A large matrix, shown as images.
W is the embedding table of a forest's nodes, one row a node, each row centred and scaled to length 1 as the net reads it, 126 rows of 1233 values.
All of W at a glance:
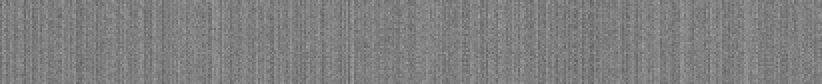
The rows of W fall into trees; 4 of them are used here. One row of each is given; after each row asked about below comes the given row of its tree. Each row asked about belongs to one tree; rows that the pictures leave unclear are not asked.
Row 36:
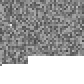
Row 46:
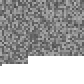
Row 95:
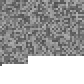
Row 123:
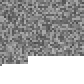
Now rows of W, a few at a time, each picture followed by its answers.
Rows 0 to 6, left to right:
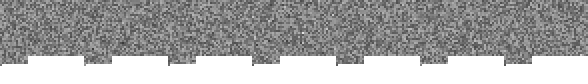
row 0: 36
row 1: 123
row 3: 123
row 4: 46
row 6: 95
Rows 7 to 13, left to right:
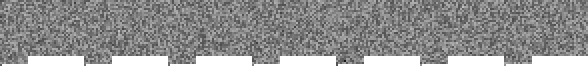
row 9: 46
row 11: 95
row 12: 95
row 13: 123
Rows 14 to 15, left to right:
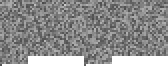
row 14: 123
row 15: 123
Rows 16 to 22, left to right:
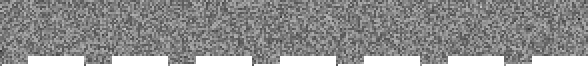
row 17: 36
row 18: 95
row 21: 123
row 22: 123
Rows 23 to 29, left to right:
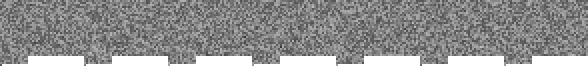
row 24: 123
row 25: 123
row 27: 46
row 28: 95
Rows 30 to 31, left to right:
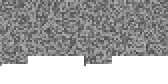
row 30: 95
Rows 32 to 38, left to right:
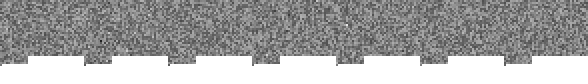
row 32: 123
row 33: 36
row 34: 123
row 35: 95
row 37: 123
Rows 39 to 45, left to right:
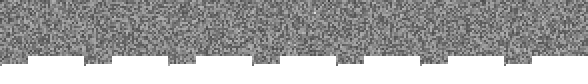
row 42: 36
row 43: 36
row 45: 123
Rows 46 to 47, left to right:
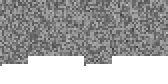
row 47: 95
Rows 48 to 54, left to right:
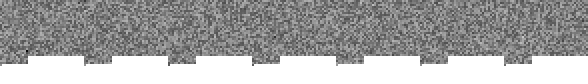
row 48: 46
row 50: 95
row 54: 36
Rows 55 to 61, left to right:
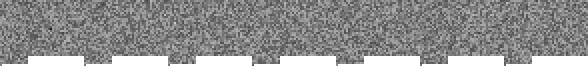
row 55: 46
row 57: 36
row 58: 46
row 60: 46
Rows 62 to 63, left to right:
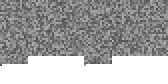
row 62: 95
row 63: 46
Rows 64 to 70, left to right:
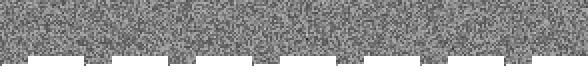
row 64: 123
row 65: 123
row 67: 95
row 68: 123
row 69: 123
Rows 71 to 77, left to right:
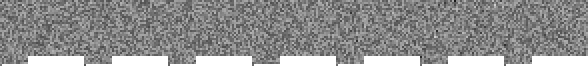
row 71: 123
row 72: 95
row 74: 46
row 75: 123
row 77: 123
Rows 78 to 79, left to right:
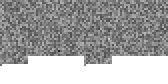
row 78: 36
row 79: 36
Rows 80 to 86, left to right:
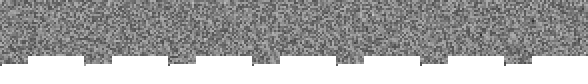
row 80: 46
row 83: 123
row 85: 95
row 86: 95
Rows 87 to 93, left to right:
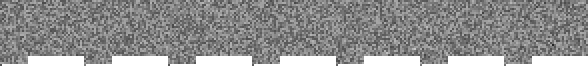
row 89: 46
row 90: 123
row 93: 95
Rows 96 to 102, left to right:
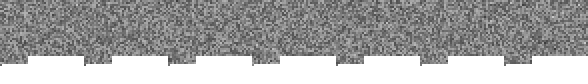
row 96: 123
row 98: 123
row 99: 123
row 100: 95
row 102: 46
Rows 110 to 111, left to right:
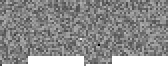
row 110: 95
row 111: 46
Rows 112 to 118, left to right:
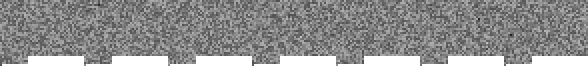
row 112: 123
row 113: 95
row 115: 95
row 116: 46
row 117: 95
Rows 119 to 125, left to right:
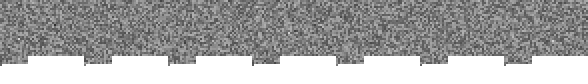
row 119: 123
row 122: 95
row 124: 123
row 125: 95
